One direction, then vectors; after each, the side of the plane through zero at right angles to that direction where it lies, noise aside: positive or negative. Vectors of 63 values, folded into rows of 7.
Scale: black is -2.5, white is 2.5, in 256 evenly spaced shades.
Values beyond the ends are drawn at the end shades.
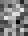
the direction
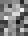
positive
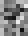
negative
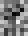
negative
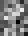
positive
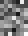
negative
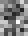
negative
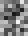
negative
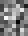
positive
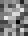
positive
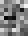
negative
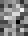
positive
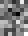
negative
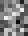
positive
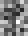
negative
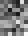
negative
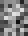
positive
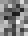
negative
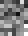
negative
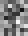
negative
